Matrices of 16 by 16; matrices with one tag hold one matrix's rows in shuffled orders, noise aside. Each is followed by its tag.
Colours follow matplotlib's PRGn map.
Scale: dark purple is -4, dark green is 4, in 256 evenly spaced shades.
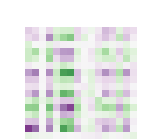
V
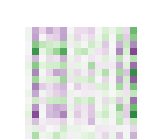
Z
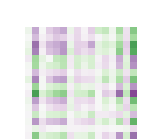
Z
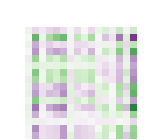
Z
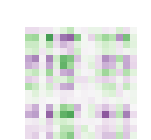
V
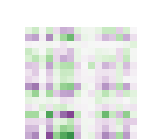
V
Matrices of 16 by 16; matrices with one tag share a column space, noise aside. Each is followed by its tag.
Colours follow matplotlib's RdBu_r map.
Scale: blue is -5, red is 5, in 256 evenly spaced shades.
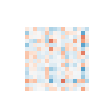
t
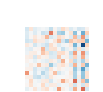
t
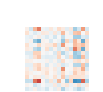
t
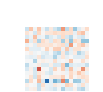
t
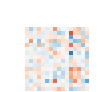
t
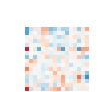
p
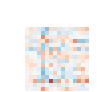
t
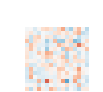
t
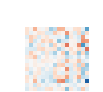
t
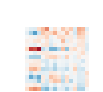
p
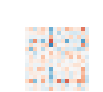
t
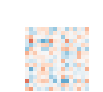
t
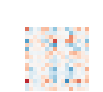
t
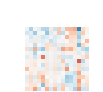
p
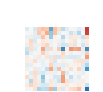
p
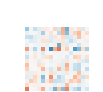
p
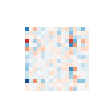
t
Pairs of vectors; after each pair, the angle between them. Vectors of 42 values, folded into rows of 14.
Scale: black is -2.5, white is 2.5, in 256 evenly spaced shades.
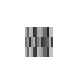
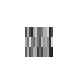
nearly opposite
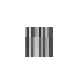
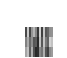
nearly opposite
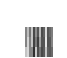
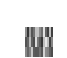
orthogonal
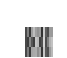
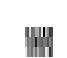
partly opposed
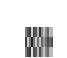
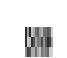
partly aligned
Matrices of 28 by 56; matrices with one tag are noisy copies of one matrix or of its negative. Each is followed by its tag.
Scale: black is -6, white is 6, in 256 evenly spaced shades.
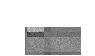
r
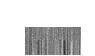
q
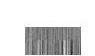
q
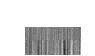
q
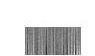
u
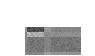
r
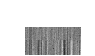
q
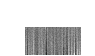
u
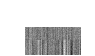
q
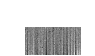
u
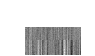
q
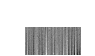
u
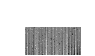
u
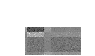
r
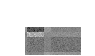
r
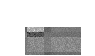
r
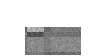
r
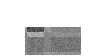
r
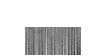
u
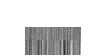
q
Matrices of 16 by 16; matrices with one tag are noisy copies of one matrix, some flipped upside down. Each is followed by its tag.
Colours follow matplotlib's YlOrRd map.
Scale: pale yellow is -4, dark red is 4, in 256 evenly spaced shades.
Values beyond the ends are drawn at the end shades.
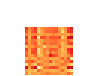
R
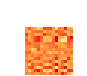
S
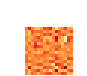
S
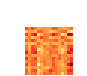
R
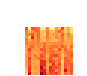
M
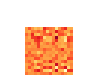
S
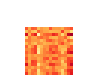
R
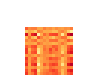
R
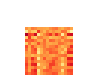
R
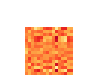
S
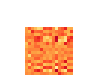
S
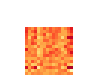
R
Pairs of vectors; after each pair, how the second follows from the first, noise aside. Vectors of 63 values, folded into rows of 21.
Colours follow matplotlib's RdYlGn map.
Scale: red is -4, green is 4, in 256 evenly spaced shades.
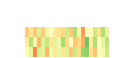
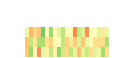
wrapped around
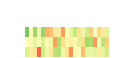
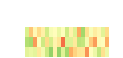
wrapped around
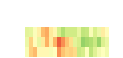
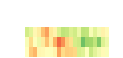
copied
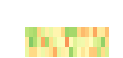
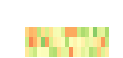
negated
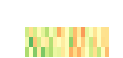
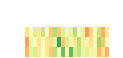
wrapped around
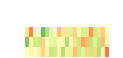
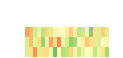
wrapped around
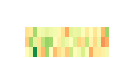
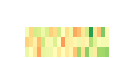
wrapped around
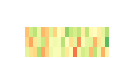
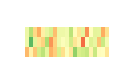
wrapped around
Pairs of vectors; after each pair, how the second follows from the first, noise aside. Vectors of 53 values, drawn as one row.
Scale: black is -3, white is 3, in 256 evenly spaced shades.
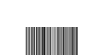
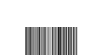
reversed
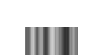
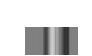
partly zeroed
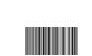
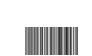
negated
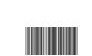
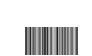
negated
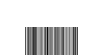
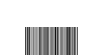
reversed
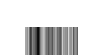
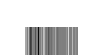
partly zeroed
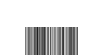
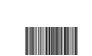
negated
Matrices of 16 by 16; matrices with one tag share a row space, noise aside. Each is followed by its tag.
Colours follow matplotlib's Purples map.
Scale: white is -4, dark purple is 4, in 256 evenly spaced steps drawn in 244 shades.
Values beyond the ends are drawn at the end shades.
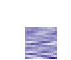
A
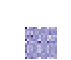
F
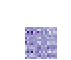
F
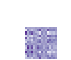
F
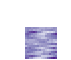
A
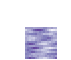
A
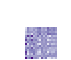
F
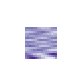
A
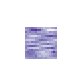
A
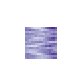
A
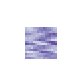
A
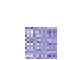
F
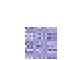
F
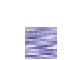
A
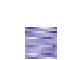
A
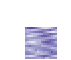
A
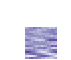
A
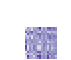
F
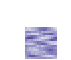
A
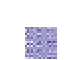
F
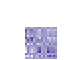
F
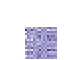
F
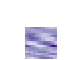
A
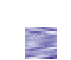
A
